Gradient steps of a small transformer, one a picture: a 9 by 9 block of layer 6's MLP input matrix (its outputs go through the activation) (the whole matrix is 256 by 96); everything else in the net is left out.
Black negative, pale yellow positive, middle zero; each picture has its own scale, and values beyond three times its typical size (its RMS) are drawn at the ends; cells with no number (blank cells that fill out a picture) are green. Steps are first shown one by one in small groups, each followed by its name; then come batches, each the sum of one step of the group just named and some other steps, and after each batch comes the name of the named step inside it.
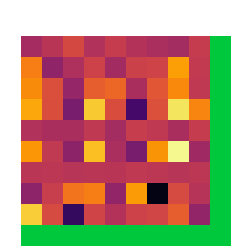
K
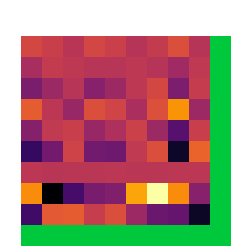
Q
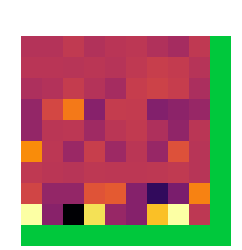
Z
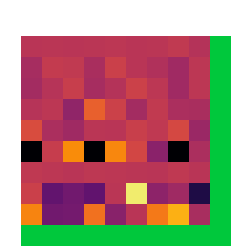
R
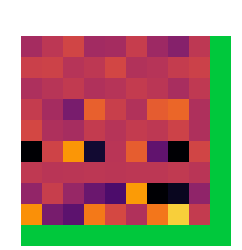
R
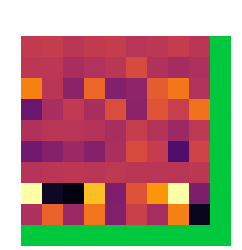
Q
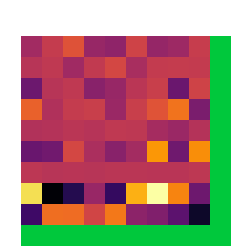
Q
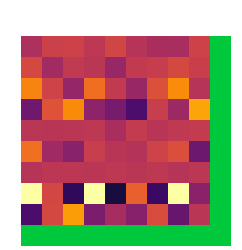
K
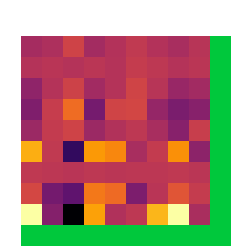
Z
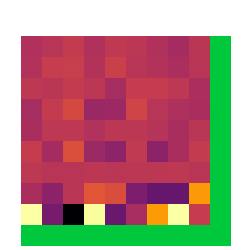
Z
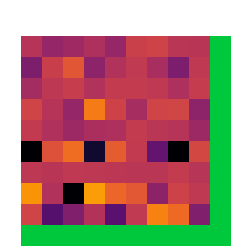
R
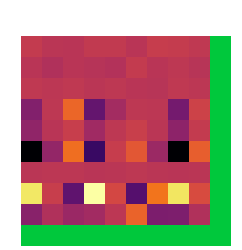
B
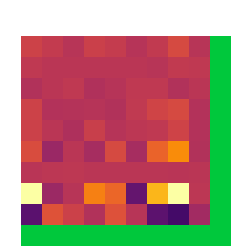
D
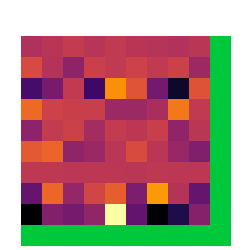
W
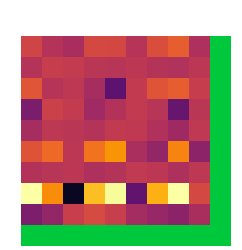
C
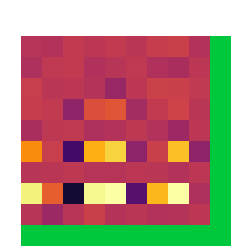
C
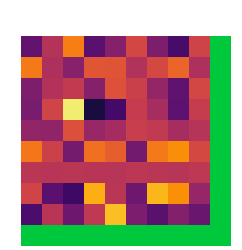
W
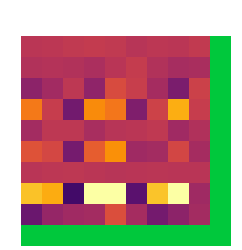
W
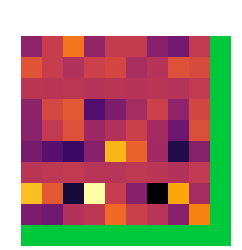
B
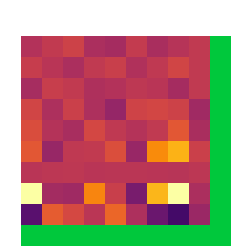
D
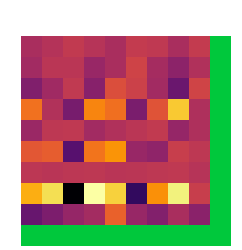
W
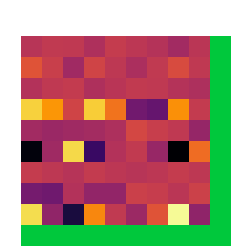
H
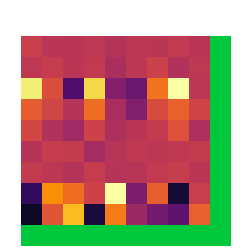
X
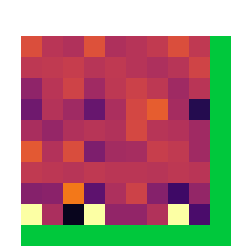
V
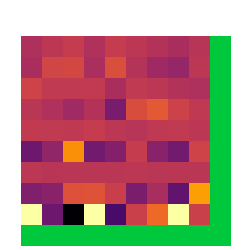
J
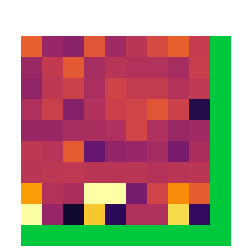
V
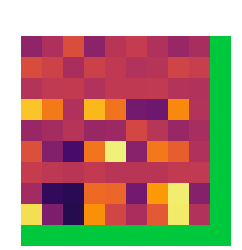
H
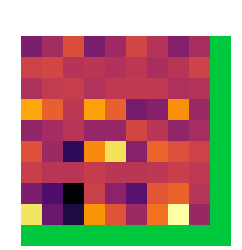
H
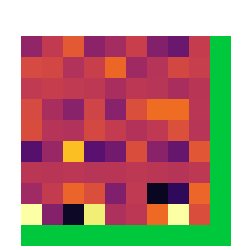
J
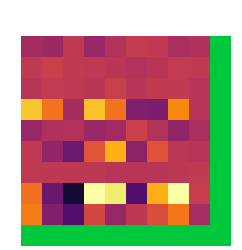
H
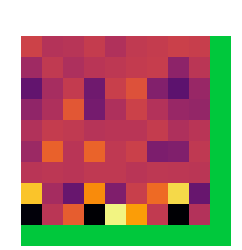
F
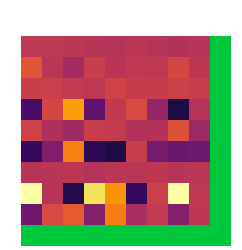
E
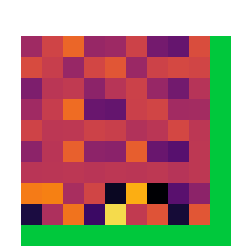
F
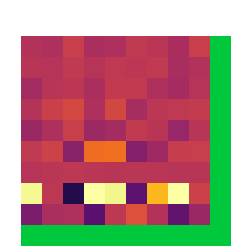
F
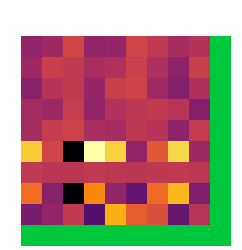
F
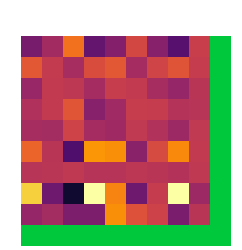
F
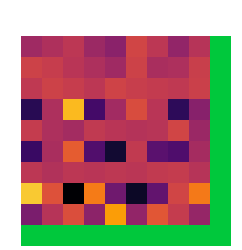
E
